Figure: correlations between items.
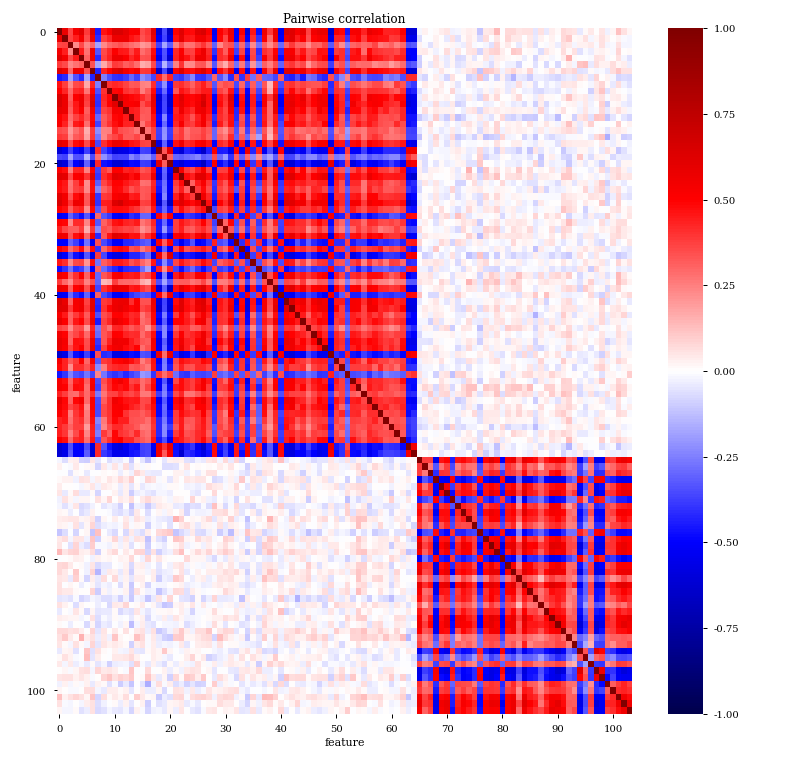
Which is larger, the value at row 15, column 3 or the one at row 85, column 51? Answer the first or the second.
the first
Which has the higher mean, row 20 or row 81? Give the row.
81
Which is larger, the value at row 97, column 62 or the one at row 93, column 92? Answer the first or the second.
the second
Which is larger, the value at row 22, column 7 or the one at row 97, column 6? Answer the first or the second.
the second
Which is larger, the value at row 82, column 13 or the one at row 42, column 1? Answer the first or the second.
the second
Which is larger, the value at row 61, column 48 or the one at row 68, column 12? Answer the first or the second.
the first
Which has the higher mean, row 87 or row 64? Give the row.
87
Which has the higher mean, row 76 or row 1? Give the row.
1
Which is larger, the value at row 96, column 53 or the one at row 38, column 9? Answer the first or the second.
the second
